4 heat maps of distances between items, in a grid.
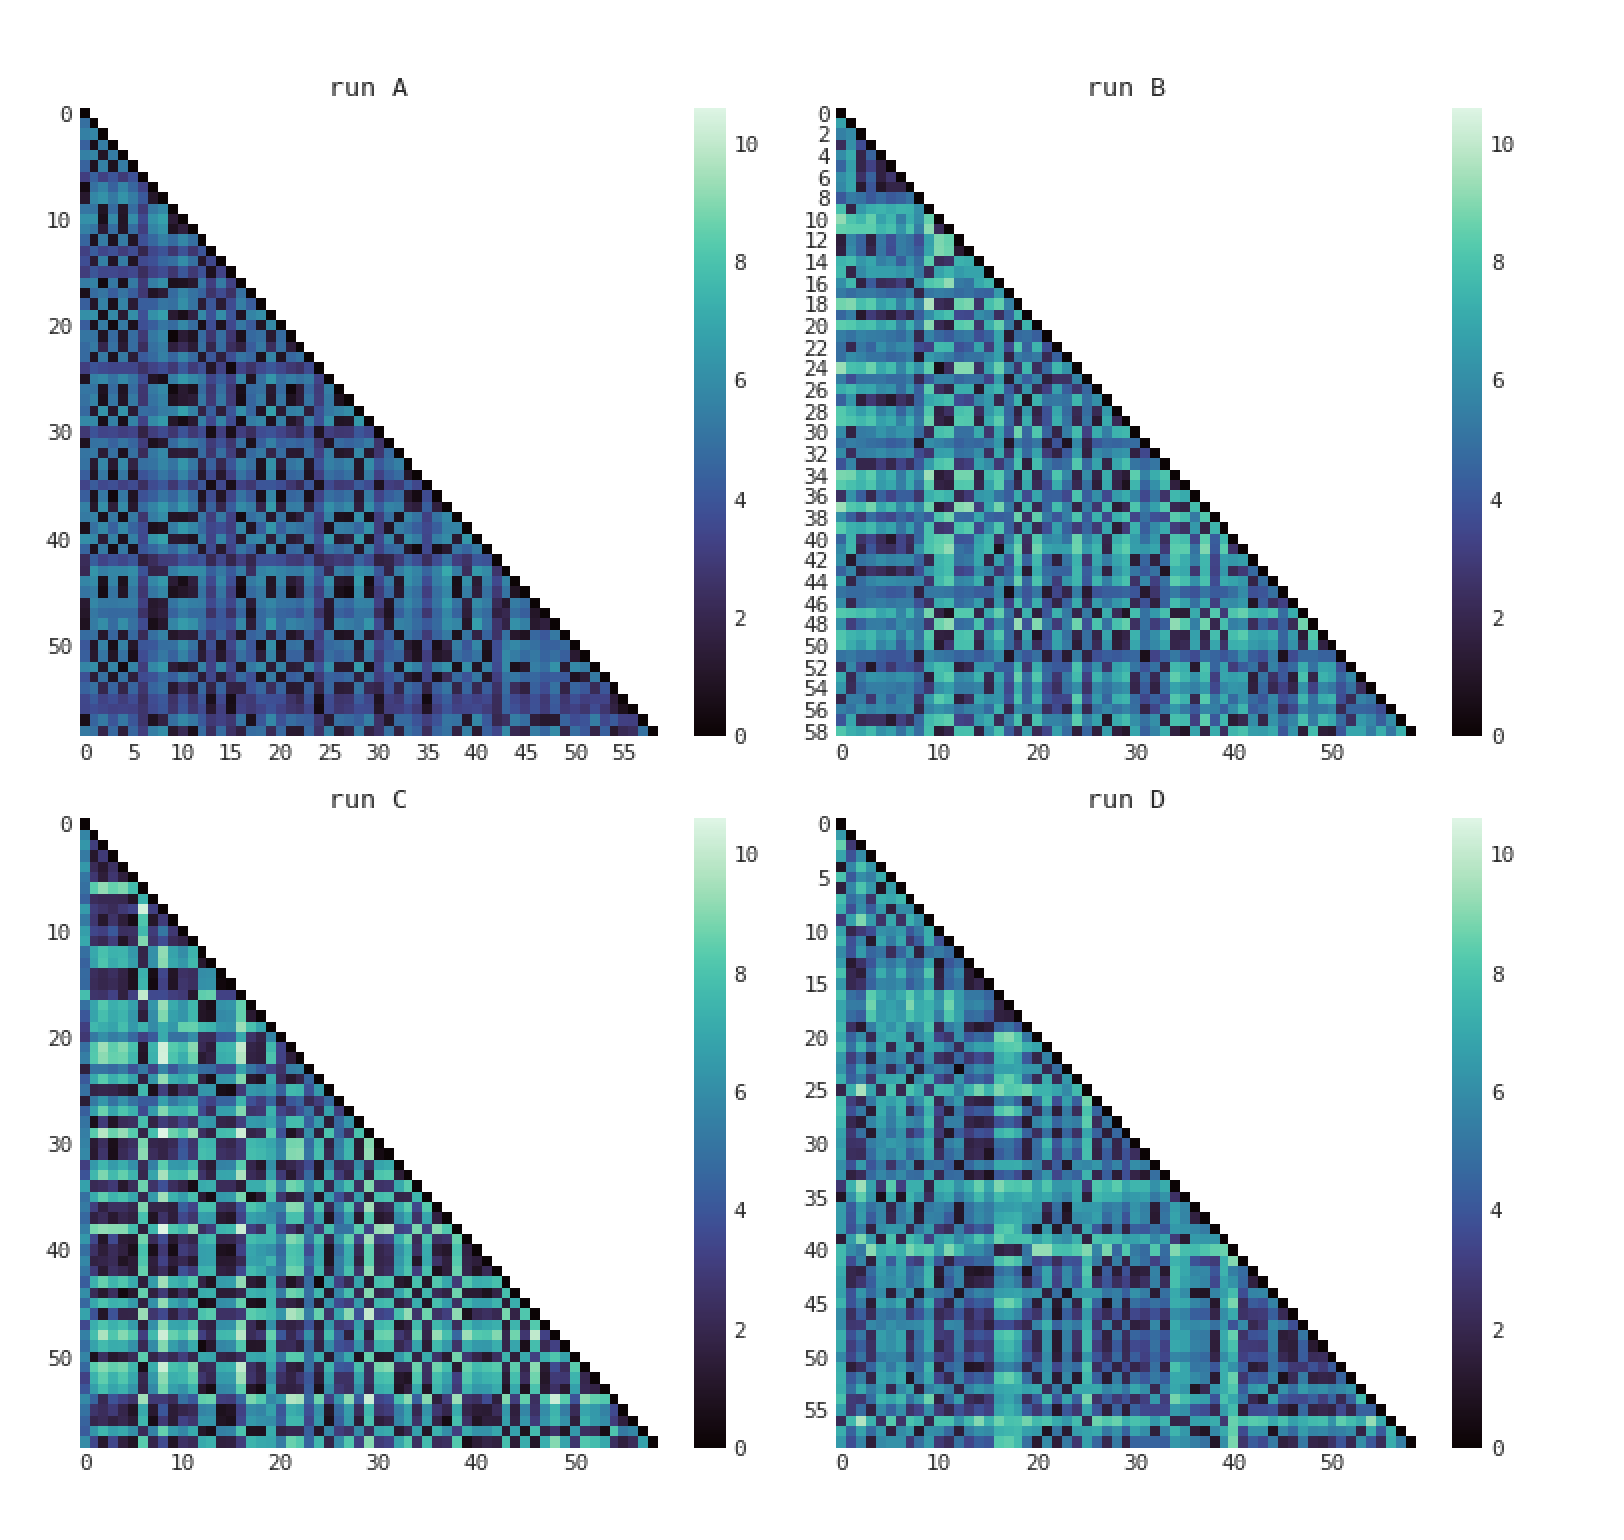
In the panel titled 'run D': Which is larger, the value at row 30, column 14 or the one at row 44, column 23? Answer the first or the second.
the first
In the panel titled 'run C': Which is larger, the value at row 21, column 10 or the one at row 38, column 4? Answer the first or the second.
the second
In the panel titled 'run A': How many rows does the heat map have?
59
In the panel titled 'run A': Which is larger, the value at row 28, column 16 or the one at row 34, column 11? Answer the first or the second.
the first
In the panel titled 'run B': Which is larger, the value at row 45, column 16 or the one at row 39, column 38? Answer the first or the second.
the second
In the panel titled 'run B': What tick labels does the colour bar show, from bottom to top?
0, 2, 4, 6, 8, 10
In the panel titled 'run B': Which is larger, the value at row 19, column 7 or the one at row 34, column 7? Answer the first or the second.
the second
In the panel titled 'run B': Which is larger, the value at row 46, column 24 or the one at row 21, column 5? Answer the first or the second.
the first
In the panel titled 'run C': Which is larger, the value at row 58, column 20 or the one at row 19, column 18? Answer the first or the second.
the second
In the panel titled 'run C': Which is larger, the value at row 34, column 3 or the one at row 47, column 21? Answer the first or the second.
the first
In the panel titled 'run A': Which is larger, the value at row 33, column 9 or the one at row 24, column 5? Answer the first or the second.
the first
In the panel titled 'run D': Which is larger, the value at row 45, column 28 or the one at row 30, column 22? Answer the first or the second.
the first
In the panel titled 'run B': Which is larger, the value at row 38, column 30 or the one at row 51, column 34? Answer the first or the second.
the second
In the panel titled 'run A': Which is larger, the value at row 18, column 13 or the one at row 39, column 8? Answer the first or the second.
the first
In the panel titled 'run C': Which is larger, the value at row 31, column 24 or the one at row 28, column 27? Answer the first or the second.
the first
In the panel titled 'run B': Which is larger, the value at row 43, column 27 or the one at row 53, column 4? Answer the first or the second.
the second
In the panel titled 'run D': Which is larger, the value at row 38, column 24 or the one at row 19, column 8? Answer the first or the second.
the second
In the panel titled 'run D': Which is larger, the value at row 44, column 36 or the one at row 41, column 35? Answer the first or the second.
the second
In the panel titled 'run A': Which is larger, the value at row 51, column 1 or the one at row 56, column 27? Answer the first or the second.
the second
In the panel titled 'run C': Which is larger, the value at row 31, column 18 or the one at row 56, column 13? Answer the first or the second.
the first
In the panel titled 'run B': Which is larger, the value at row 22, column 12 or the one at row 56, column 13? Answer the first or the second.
the second
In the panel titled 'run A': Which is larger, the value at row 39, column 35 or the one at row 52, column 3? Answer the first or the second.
the second
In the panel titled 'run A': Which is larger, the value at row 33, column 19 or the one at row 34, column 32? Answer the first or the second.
the first
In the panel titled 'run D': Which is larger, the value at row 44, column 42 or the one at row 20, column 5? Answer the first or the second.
the second
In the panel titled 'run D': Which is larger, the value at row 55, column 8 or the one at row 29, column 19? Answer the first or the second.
the second
